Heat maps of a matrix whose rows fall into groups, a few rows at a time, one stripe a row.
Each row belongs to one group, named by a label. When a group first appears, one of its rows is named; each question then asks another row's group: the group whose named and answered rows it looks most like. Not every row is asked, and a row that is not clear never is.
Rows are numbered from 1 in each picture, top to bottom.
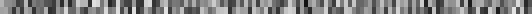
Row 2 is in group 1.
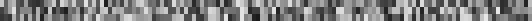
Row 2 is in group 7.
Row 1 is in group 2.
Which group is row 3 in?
7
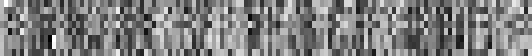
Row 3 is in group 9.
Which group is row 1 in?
1
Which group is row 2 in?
1
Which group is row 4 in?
1
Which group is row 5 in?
9
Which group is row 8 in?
1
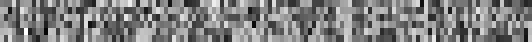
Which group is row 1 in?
7
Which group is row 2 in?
9
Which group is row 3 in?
7
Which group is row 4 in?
9
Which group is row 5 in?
2
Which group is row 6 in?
2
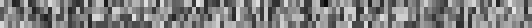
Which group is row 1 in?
2
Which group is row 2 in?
1
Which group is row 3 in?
1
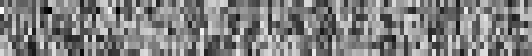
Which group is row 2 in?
9
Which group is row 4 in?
7
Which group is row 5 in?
7
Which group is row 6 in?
2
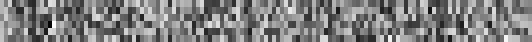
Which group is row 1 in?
2
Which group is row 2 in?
2
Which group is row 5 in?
2
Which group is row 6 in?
1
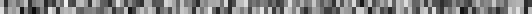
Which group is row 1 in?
1
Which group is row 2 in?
2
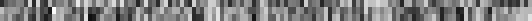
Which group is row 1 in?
7
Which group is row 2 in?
9
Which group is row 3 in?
9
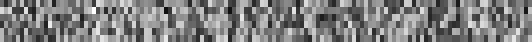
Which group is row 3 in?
7
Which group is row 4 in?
7
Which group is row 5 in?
1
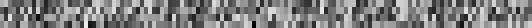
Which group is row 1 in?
1
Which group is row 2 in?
7
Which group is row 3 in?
2
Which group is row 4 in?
9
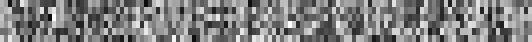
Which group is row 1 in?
9
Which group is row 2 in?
2
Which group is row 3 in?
9
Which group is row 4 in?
2
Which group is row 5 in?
7
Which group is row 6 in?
2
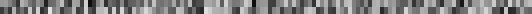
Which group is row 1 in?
9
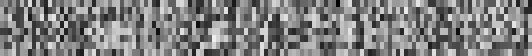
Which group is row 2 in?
1
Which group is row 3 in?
2
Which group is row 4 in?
1
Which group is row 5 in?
7
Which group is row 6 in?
1
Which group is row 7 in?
7
